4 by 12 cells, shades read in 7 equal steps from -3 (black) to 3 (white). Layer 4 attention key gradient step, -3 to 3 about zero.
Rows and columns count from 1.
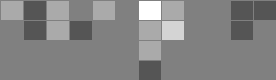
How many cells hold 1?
7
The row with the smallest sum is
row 4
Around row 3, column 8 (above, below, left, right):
2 0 1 0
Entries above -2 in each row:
12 12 12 12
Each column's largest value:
1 0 1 0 1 0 3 2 0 0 0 0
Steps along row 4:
same same same same same down up same same same same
